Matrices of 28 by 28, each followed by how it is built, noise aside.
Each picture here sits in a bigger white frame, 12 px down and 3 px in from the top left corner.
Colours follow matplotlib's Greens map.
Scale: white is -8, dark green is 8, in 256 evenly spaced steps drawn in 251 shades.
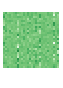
uneven columns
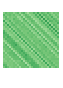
Toeplitz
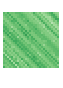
Toeplitz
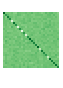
diagonal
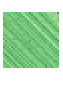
Toeplitz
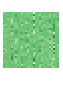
uneven columns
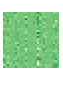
uneven columns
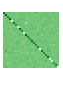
diagonal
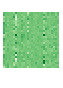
uneven columns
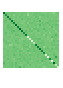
diagonal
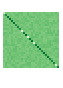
diagonal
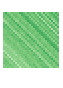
Toeplitz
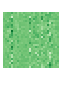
uneven columns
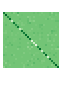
diagonal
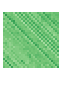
Toeplitz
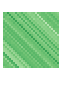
Toeplitz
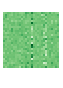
uneven columns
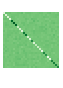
diagonal
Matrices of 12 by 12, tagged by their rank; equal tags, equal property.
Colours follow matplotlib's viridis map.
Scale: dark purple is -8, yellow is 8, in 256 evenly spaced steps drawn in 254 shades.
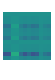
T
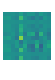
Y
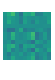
Y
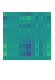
T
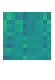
Y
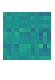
Y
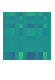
T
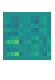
Y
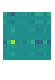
T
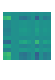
T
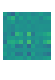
Y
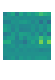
Y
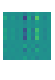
T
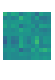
Y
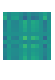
T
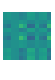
T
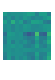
Y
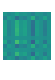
T
